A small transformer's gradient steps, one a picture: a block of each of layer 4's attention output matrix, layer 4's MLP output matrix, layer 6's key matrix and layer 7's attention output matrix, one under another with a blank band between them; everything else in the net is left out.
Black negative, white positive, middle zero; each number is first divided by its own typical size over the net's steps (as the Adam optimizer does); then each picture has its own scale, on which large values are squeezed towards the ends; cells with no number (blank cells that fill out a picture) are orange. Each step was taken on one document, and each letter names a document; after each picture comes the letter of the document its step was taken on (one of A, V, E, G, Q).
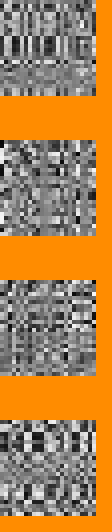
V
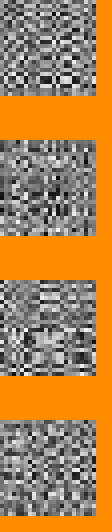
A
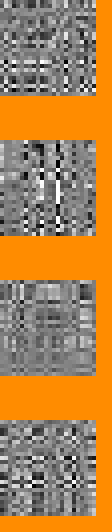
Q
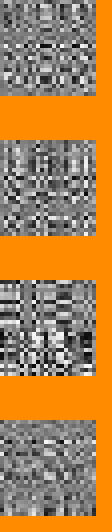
A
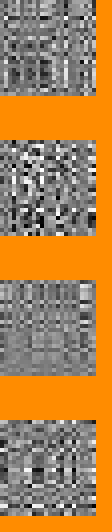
Q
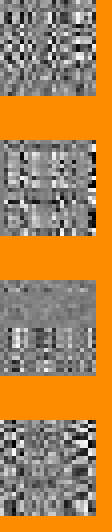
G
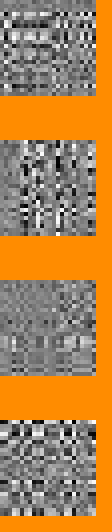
Q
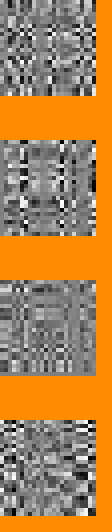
G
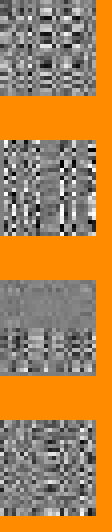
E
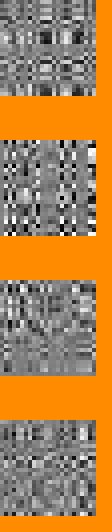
E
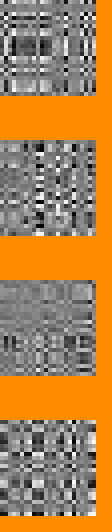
Q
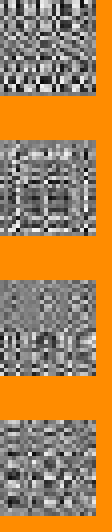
A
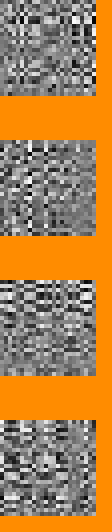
A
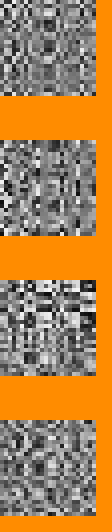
V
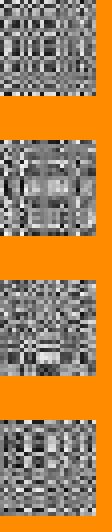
V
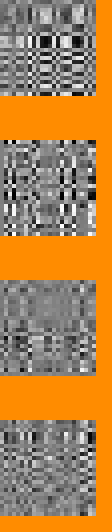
E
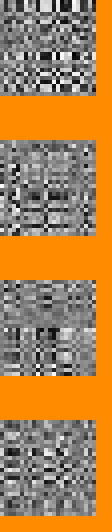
A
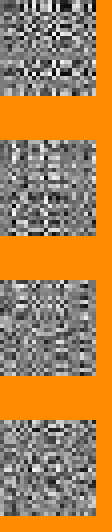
A
